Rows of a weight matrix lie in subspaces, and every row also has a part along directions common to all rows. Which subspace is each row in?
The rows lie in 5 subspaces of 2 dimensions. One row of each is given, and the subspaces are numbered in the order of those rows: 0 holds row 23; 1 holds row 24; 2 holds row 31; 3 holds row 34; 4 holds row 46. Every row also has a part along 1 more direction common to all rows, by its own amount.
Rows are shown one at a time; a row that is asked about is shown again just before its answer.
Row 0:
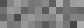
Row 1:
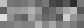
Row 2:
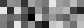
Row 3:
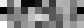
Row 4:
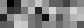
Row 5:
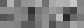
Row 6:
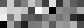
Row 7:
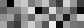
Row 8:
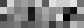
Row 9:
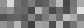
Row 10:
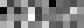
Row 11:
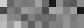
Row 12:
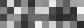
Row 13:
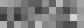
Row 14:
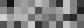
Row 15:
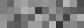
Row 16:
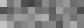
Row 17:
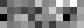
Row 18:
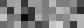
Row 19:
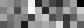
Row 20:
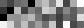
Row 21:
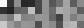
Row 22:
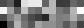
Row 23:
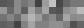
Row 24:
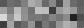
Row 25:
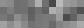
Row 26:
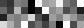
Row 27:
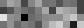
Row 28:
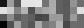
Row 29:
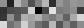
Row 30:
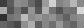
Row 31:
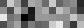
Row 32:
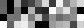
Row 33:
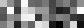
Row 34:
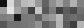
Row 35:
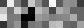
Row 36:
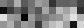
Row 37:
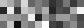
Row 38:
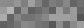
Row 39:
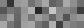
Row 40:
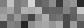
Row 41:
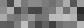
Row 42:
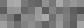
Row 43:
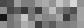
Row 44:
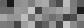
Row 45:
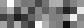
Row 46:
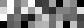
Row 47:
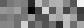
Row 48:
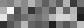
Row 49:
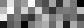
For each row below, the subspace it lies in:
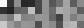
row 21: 3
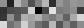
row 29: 1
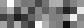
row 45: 1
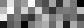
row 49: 4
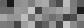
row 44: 1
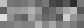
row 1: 0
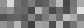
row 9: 1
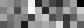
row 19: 4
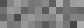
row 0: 3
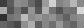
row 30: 0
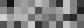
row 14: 1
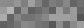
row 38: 4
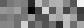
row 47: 4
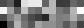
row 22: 3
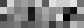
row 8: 0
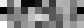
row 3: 3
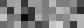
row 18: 2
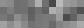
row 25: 0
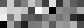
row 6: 1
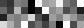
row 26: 4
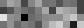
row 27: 2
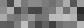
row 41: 4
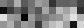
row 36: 2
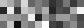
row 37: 2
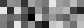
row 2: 2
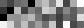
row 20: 4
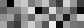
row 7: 1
